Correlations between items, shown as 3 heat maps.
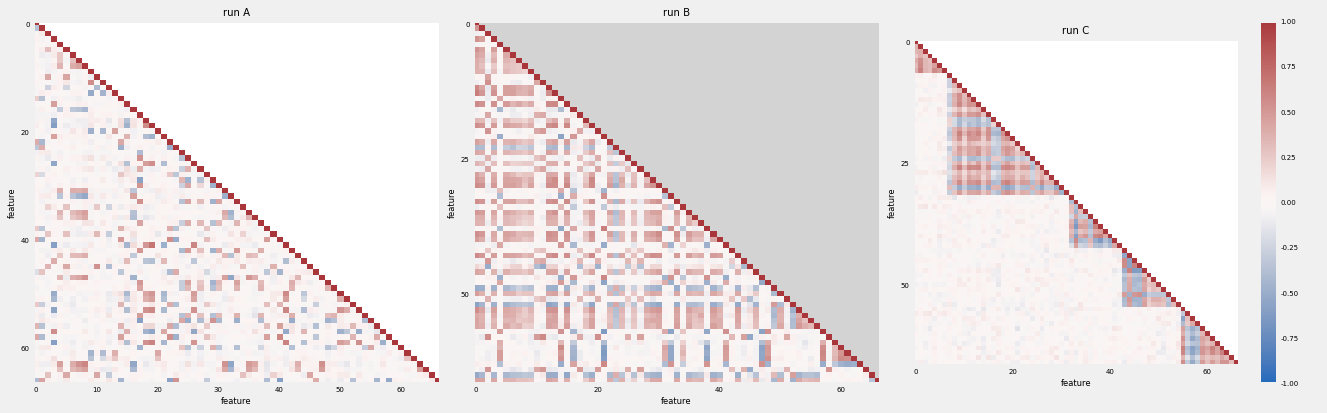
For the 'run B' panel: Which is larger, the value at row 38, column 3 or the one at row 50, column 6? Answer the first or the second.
the second
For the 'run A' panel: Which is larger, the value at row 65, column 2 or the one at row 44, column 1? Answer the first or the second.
the first
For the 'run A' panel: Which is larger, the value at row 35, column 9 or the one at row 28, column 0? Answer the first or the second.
the second
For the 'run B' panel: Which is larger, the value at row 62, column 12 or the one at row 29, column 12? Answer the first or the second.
the second
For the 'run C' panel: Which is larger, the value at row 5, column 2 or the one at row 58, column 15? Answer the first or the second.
the first
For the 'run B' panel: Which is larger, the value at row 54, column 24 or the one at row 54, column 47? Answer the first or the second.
the first
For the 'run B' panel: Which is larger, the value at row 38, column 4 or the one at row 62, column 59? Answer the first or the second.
the second
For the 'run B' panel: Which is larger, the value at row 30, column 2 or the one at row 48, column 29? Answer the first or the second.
the second
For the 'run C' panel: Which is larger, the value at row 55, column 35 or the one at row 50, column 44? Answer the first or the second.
the second
